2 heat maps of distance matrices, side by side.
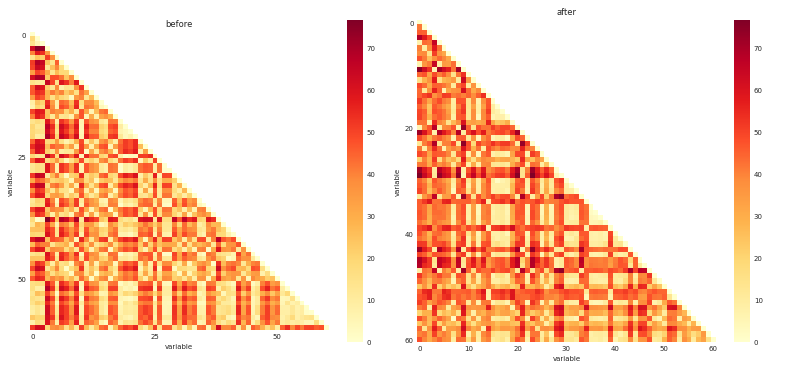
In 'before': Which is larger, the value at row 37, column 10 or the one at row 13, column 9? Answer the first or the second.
the first
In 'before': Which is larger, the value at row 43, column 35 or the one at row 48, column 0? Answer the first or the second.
the second
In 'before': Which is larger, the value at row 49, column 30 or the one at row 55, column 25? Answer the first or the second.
the second
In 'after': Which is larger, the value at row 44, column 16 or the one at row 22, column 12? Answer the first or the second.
the first
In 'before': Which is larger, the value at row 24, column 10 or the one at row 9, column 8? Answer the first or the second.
the first
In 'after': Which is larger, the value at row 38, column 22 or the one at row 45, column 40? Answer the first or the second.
the second
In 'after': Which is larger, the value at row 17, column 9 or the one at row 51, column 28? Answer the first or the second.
the first
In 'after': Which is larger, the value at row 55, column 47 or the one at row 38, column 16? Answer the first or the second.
the first
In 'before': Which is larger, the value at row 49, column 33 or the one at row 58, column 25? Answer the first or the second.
the first
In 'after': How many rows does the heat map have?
61
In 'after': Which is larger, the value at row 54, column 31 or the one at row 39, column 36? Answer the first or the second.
the second
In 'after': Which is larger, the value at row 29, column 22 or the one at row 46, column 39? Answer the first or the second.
the first
